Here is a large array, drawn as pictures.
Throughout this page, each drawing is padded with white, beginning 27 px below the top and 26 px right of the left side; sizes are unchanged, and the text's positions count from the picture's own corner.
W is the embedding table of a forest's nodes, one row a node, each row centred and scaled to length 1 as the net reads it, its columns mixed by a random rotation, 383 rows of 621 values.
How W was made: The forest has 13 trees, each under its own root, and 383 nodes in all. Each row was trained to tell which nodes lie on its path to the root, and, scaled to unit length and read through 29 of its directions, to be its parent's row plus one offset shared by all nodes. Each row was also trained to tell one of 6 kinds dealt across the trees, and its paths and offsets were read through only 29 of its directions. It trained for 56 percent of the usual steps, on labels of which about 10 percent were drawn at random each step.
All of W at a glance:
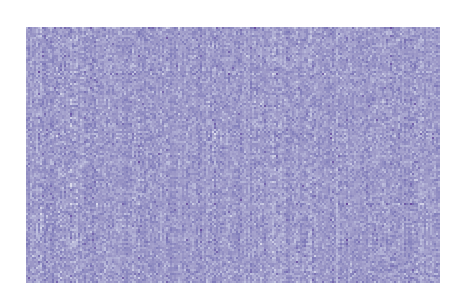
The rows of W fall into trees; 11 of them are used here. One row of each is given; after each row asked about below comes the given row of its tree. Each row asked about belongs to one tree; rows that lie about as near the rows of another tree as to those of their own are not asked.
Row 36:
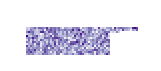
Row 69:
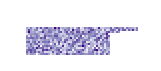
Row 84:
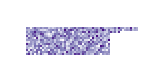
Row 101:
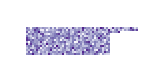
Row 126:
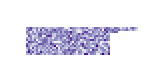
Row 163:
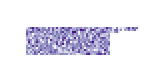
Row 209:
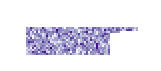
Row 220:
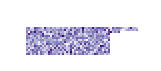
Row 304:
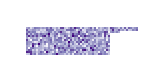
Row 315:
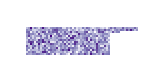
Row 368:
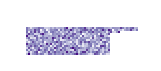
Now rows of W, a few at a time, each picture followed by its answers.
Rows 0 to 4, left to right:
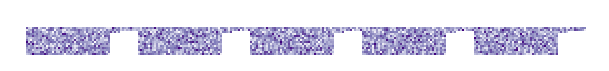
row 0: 101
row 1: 315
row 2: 315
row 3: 315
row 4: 163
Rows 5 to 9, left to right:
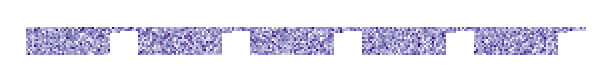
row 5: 209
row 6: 304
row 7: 304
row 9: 126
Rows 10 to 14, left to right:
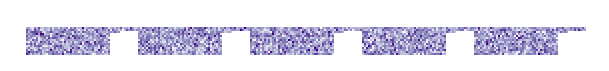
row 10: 304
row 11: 209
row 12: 304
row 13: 163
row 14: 315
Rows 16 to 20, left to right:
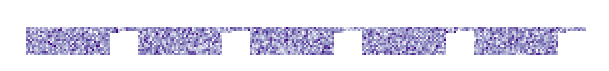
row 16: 304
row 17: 315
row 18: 220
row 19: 84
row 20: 315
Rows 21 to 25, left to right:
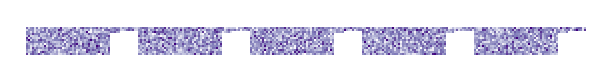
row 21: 101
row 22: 36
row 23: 163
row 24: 163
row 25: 209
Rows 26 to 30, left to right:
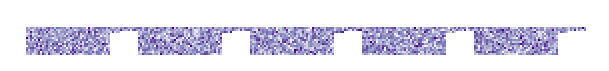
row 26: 163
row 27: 101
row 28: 304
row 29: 163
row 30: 36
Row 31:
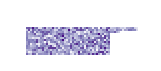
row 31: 101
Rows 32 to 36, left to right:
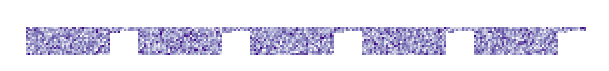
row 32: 101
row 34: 101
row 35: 315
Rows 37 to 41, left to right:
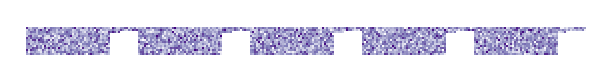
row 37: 101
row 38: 69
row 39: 315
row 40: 101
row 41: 163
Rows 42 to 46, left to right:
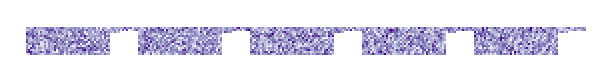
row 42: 36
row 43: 36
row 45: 315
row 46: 36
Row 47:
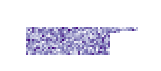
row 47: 101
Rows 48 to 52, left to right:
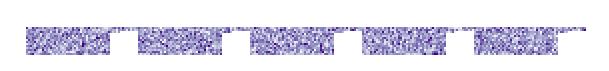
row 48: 101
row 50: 209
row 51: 163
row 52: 36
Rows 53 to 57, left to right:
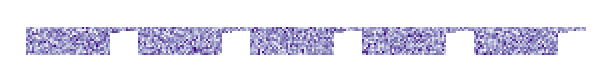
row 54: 101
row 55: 69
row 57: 163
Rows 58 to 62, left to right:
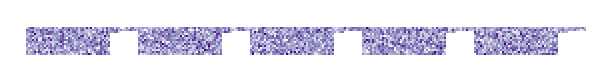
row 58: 304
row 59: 304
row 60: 163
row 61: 368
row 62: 163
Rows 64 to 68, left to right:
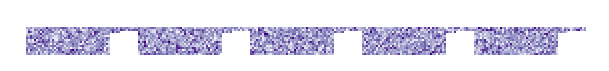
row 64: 69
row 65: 368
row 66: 304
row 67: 101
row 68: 209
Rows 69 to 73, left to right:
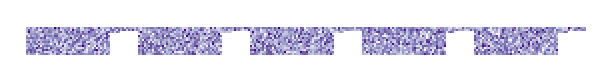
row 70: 315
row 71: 315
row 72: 36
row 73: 163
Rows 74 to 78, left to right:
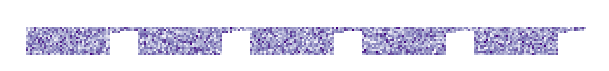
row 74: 315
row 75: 84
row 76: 209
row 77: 126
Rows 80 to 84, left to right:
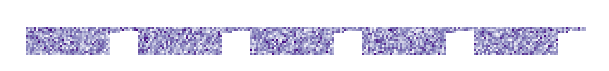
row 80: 36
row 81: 304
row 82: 84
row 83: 84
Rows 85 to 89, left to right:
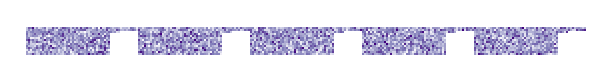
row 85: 101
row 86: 304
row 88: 315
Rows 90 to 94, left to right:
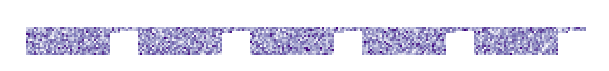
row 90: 220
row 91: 368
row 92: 209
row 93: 209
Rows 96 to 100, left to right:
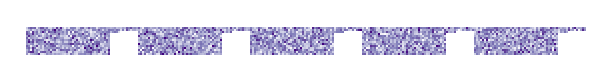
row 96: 36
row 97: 84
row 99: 220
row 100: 163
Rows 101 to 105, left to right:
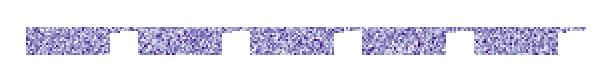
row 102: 163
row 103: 220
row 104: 101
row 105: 163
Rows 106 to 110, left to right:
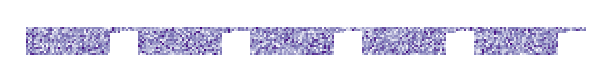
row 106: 101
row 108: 101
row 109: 163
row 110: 209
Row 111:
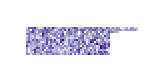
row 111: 220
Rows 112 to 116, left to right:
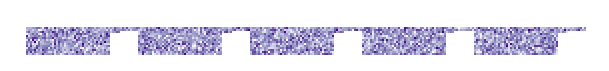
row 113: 36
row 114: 69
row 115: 126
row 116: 209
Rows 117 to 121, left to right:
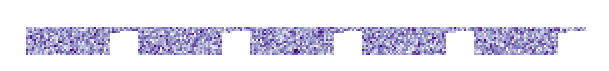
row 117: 304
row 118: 163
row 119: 126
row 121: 368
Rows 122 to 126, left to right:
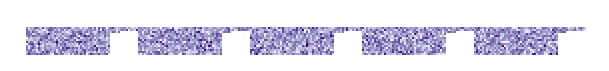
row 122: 315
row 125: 368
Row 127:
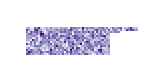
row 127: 304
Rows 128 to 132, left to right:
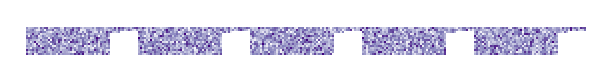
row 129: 163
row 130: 315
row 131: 163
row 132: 368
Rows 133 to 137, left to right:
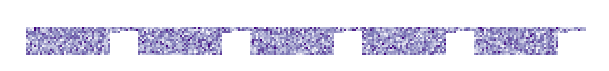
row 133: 315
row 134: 304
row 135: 209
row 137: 315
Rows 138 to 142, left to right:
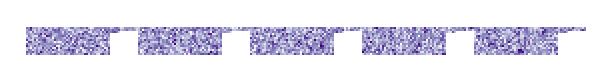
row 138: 126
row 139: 220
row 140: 220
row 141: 163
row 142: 126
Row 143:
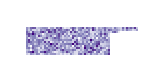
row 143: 36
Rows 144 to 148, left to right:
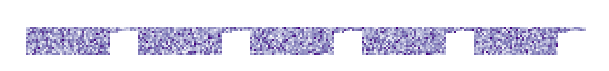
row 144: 220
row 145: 101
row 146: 101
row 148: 69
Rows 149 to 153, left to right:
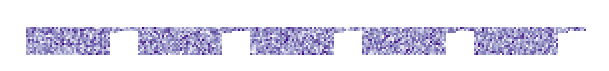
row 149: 36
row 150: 315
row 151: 84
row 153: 315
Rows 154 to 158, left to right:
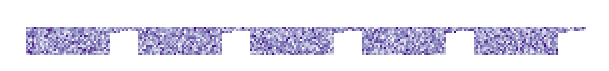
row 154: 36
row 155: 220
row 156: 368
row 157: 101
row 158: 163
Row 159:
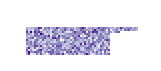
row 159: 163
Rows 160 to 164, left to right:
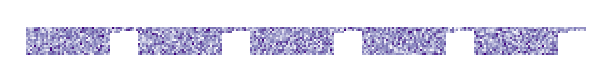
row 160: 209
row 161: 126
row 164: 163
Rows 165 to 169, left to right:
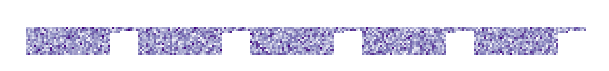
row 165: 209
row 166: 209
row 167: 209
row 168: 315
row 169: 315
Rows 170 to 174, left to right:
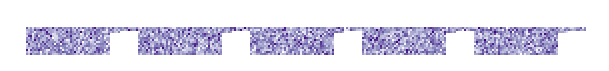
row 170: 209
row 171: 209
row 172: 220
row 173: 220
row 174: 209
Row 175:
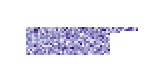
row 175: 209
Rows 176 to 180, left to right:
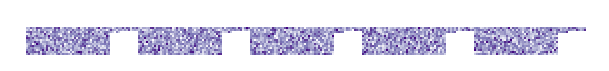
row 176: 163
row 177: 163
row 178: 69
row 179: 304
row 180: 368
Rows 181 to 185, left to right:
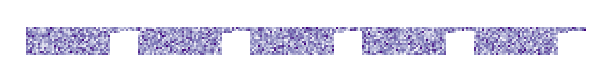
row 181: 304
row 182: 304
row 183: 209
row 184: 36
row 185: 315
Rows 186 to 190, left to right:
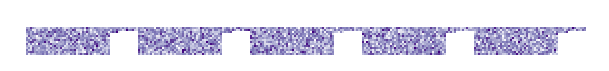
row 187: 304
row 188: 163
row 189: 220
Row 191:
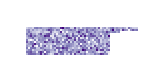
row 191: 69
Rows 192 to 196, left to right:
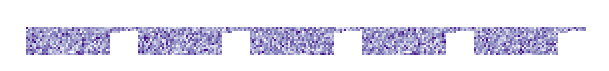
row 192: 101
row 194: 163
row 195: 101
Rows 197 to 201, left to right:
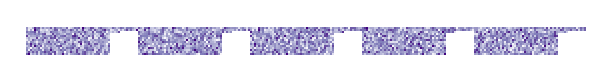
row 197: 315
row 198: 101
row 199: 315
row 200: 126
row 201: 304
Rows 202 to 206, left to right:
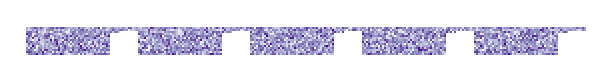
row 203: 163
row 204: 101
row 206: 163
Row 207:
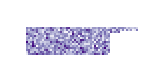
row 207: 368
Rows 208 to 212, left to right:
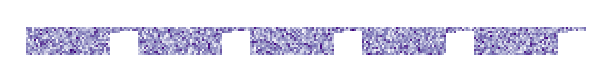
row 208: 126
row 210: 209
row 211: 101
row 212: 101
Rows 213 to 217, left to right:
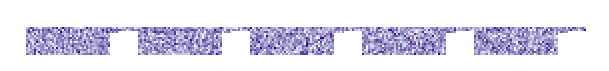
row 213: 69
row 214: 36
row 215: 101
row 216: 84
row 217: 36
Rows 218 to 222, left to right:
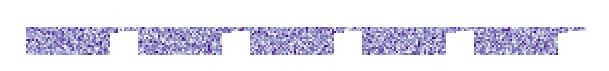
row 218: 304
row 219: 209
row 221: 101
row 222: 220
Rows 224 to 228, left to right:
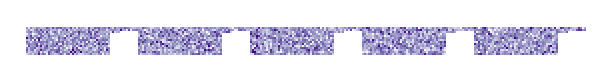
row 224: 163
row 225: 304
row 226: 36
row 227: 368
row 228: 101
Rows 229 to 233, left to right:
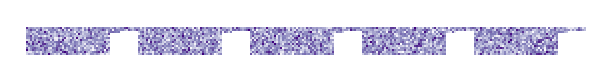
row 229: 368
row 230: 315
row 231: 315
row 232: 163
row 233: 101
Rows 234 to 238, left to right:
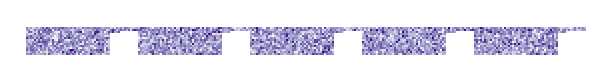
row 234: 69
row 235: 126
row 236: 101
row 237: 209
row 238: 36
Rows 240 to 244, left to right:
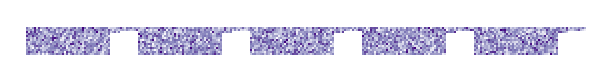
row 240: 36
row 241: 220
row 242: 220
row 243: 304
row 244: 84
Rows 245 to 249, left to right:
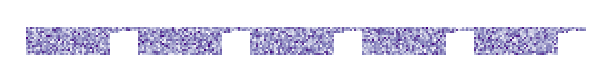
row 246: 304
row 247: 84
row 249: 101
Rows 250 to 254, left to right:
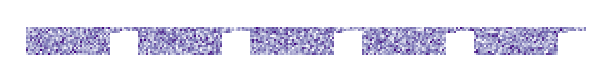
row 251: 304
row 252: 36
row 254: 126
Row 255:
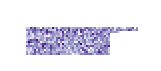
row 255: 209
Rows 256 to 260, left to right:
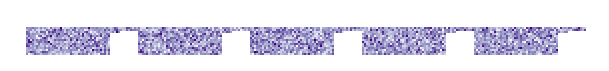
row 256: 304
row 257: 304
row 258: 36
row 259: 209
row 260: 209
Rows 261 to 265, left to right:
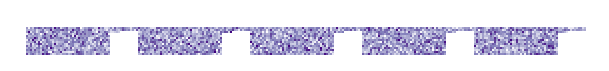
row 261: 315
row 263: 209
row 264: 101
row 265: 220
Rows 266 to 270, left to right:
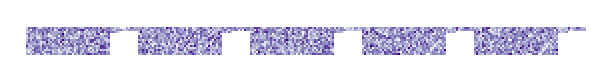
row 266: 220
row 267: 69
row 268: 220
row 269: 163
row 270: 163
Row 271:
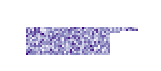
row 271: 304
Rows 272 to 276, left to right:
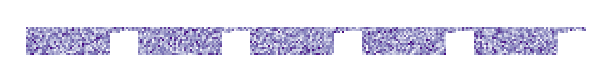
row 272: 101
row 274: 101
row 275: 36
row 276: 36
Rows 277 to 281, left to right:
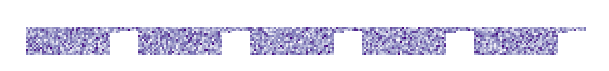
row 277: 209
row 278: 304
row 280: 69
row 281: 304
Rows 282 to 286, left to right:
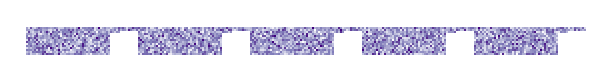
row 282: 209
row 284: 304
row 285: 163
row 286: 315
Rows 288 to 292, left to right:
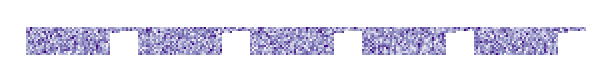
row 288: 315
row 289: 209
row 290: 220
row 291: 209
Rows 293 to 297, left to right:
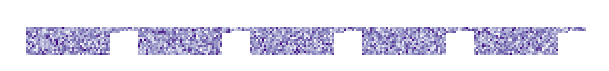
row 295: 163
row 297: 163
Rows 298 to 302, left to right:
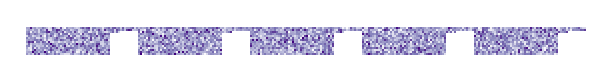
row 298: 209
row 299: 163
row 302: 304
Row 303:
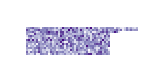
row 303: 304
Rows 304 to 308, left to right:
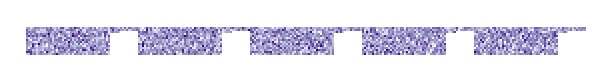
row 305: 315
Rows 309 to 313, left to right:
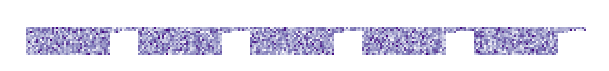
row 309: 163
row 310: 315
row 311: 220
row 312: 315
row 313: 36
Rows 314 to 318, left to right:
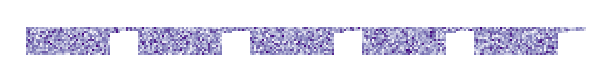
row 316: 163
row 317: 126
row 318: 101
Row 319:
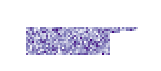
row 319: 84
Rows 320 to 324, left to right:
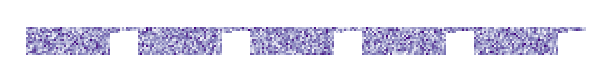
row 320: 220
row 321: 315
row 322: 315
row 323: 315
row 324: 101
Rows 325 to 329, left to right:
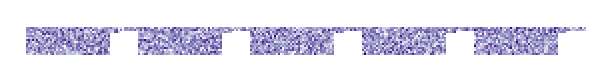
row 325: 304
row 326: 101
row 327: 315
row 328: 368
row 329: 126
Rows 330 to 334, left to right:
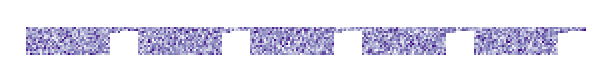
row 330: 101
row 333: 220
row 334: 304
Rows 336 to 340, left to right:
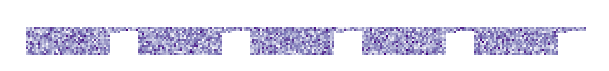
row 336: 315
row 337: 163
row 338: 315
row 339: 315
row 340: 304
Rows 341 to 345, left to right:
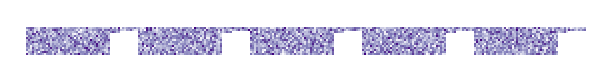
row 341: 84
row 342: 315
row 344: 368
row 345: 304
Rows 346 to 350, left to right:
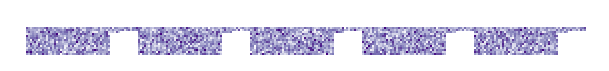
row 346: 304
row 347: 304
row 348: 84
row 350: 304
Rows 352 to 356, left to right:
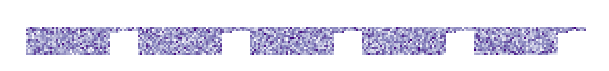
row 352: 209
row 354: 69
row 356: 368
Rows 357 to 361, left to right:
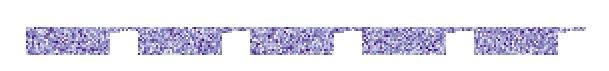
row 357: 36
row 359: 69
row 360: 304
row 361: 163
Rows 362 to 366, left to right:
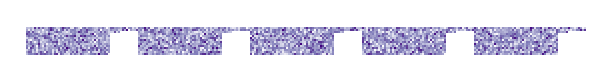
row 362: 315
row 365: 101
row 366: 101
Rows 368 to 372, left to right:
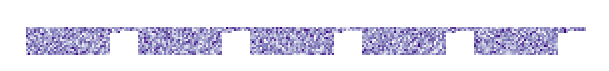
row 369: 36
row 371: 126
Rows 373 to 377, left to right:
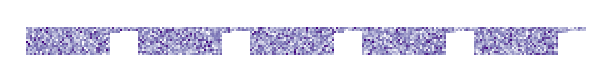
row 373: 209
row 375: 220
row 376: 101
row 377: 220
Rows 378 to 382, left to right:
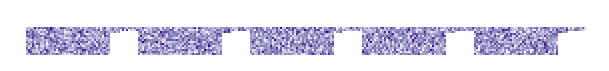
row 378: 36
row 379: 304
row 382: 220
